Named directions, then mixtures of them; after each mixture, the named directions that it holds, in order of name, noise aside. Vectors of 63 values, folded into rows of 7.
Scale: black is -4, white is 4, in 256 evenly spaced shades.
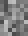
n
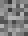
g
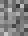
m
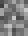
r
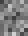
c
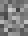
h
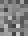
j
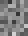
c, g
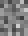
j, n, r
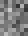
m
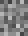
c, g, j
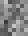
m, n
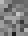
c, j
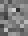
h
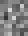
h, m, r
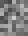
g, r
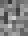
g, h, r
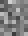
g, h, n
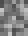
r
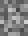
h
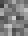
r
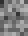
c, r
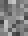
n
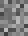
h, m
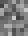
r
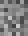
j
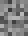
g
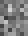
c, g, h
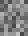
c, j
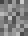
c, g, j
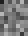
c, j, r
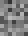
g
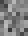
c, n
